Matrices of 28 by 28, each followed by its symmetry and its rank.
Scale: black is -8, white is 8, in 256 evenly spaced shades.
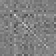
symmetric, rank five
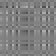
neither, rank one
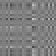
neither, rank one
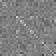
symmetric, rank five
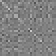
symmetric, rank five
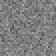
neither, full rank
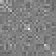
symmetric, rank five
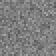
neither, full rank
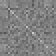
symmetric, rank five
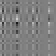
neither, rank one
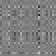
neither, rank two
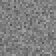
neither, full rank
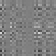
neither, rank two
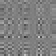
neither, rank two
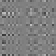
neither, rank two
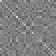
symmetric, rank five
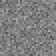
neither, full rank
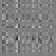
neither, rank two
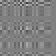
neither, rank one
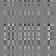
neither, rank one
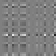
neither, rank one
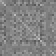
symmetric, rank five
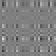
neither, rank one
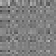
neither, rank two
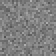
neither, full rank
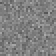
neither, full rank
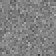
neither, full rank
